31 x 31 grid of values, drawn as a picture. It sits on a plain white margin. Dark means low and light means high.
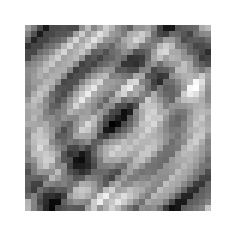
The grain runs diagonally up to the right. Concentric rings centre on the centre. There is no overall slope. The ninth with the highest average is the middle right. No seam splits the table. The bottom left is the ninth with the lowest average.
